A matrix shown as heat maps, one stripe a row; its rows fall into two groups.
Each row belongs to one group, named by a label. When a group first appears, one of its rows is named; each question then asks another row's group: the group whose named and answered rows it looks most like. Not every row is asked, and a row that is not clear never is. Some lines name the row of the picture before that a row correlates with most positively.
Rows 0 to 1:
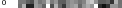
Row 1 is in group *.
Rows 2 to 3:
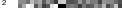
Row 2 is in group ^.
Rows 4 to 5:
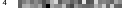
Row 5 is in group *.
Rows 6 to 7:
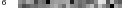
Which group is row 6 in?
*
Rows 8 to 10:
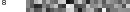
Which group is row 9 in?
^
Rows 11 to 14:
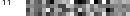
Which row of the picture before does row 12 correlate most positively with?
9
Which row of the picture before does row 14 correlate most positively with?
10
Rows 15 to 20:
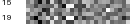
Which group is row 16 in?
^
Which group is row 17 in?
*
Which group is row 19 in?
^
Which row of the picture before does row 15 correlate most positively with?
14
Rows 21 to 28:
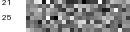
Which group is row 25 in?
*
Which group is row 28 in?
*
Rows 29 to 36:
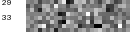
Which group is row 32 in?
^
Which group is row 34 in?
^
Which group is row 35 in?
*
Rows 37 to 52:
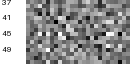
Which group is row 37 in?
^
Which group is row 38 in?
*
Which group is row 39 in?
^
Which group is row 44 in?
^
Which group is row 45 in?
*
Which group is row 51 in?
^
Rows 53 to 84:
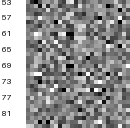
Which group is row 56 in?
^
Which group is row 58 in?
*
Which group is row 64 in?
*
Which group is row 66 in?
^
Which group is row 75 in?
^
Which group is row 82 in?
^
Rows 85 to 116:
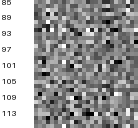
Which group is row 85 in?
*
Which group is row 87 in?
*
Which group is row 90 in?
*
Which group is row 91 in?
^
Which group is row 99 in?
^
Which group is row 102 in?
^
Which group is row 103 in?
^
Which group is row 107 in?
^
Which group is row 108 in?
*
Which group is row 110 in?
*
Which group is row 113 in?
^
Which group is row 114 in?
^
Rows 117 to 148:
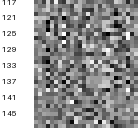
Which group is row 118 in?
^
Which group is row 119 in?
^
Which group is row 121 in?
*
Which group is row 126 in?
*
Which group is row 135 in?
*
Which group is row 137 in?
*
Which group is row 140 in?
^
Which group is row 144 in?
^
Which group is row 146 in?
^
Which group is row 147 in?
^
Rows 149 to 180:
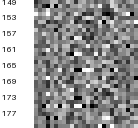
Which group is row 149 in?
*
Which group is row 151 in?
*
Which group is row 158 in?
^
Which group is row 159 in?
*
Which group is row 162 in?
^
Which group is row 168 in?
^
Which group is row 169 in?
^
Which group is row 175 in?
^
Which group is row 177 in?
^
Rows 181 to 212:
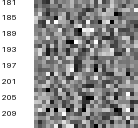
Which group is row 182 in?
*
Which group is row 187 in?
^
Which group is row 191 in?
^
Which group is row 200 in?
^
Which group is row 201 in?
*
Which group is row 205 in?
^
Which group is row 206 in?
*
